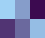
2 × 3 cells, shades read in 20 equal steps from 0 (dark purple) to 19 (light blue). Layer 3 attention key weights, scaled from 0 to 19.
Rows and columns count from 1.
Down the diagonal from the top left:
19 9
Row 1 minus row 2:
15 5 -17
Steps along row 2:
up up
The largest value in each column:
19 14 17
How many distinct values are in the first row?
3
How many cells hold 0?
1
